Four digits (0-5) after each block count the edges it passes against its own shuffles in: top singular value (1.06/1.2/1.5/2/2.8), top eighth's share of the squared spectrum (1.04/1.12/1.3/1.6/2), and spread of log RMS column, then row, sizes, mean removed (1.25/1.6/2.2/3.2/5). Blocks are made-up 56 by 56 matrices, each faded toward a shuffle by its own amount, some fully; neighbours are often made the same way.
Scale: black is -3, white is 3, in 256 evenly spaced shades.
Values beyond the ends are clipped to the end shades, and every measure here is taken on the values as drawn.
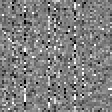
2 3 3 0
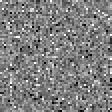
0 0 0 0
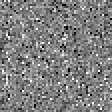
1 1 1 0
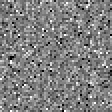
0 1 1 0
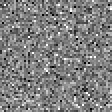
0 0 1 0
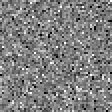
0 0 0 0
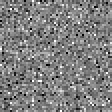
0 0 0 0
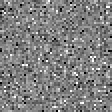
0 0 0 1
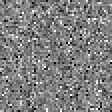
0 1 2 0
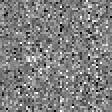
1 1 3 0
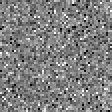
0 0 0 0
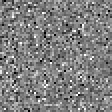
0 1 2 0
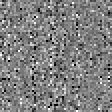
1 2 3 0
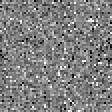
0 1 1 0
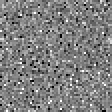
0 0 1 0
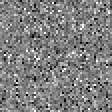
1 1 1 0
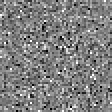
0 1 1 0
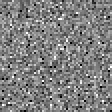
0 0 1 0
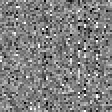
1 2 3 0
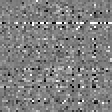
3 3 2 3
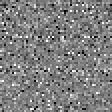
1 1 0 2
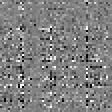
2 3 3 3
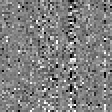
3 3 3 0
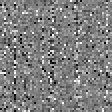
3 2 2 0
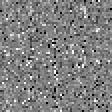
1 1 1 0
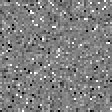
0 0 0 0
